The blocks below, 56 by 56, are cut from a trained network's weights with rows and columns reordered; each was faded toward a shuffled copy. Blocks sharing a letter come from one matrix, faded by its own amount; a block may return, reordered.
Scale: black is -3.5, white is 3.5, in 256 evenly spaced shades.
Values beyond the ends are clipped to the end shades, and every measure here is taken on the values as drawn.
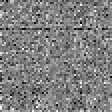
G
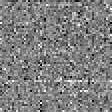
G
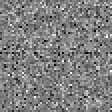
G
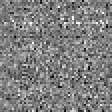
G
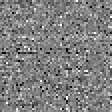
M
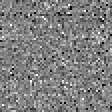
M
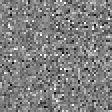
M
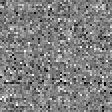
M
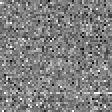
M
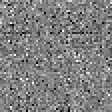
M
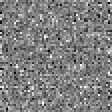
G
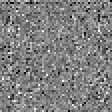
M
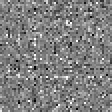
G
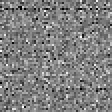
G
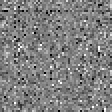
M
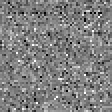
M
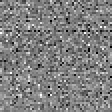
G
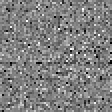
M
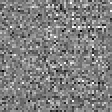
G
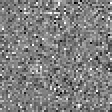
M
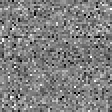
M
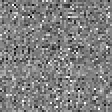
M
